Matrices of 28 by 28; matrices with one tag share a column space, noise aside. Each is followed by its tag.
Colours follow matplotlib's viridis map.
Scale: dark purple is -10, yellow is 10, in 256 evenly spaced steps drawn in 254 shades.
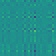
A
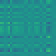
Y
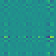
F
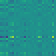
F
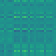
A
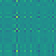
A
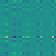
F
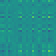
A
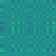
Y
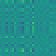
Y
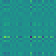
F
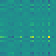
F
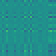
A
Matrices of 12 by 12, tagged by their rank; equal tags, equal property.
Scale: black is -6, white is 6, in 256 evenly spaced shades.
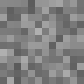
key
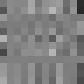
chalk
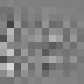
chalk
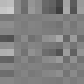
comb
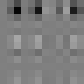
comb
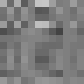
chalk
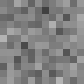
key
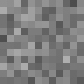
key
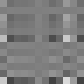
comb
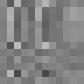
chalk
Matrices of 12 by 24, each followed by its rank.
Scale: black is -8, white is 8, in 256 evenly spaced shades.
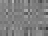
two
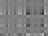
one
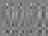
two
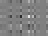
one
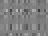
two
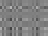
one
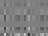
one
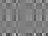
one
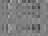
two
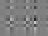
one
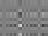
one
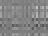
two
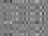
two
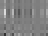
one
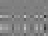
one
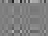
one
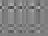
one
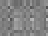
two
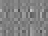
two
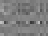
two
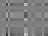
one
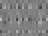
two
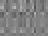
two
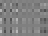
one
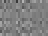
two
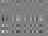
one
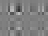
one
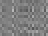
two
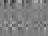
two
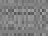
two
